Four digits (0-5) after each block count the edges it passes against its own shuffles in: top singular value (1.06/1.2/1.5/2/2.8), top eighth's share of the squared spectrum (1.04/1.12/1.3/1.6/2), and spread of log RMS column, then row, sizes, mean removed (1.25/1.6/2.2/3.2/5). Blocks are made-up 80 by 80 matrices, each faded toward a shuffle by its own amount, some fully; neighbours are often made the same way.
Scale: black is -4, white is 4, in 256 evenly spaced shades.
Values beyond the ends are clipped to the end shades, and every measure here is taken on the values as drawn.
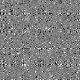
4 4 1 2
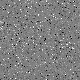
0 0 0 0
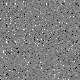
3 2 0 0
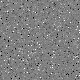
0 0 0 0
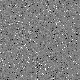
2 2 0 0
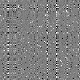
5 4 3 2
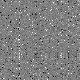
4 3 1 0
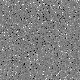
2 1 1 0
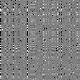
5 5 3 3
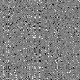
4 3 2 1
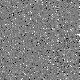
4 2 1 0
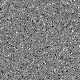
1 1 0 0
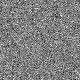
0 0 0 0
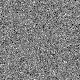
0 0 0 0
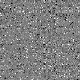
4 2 1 1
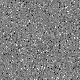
3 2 0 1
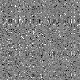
4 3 2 2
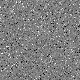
1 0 0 0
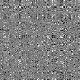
4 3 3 2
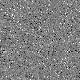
3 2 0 0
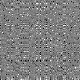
5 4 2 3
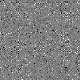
4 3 2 2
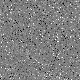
1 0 0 0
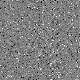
3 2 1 1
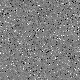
0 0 0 0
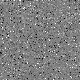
3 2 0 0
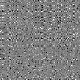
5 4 2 3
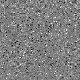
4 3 0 1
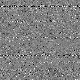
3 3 0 3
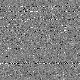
2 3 0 3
